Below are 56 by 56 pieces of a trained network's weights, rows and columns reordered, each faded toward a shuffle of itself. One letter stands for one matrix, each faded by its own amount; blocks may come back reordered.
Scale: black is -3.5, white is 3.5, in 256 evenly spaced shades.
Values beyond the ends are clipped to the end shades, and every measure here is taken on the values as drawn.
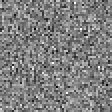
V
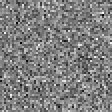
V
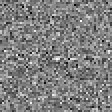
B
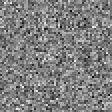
B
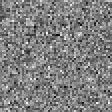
B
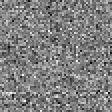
B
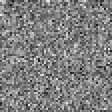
V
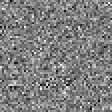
B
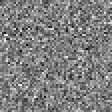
B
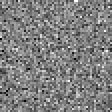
V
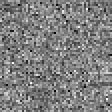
B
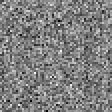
V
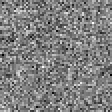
V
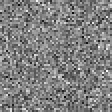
V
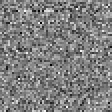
B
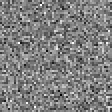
B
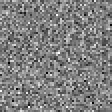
V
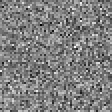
V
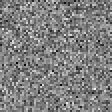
V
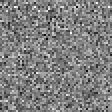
B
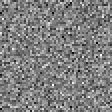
B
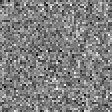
B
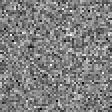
V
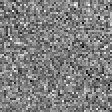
V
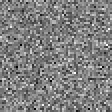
V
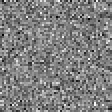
B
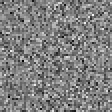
V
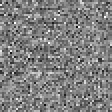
B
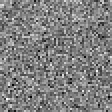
V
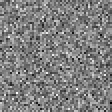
V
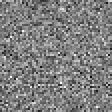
B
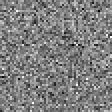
B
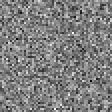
V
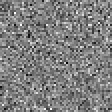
B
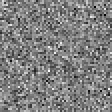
V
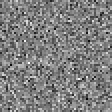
V
